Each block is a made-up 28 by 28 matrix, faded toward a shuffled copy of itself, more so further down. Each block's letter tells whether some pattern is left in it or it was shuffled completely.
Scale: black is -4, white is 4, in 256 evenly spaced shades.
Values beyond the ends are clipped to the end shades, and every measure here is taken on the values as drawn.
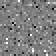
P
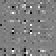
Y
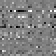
Y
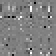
Y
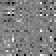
Y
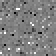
P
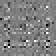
Y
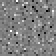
P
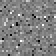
P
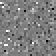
P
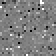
P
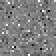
P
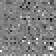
Y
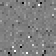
P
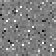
P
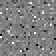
P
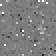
P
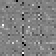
Y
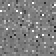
P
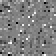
Y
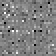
Y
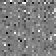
Y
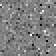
P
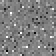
P
